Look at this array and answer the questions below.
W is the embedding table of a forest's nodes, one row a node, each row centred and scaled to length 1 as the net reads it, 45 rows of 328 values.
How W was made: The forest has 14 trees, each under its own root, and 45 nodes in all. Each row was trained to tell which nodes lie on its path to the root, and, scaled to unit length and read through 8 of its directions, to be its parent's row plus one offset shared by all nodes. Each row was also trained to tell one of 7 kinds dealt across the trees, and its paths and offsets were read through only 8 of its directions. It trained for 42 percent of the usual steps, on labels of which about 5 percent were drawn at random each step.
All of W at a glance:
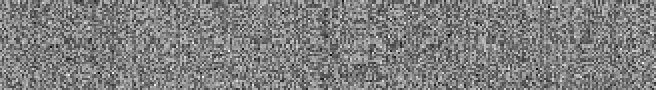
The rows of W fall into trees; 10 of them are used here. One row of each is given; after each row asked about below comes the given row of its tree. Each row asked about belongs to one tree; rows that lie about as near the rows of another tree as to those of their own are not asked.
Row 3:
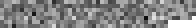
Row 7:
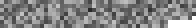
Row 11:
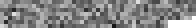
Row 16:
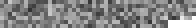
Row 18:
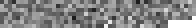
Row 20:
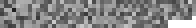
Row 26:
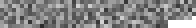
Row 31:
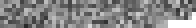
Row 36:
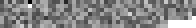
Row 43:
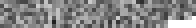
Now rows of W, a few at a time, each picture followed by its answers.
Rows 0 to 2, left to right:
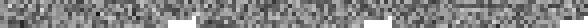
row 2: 31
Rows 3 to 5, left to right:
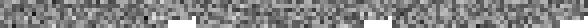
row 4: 18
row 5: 7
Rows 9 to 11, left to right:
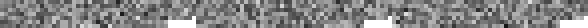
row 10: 11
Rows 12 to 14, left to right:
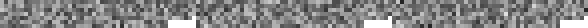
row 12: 26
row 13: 7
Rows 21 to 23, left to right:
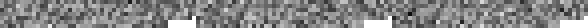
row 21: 20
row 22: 31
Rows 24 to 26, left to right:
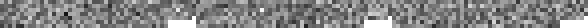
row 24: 43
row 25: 3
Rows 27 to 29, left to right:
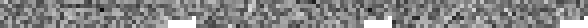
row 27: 31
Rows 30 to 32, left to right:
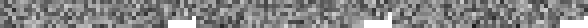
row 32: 11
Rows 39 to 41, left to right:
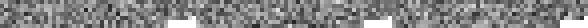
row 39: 43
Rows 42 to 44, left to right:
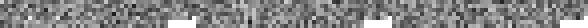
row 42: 43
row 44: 26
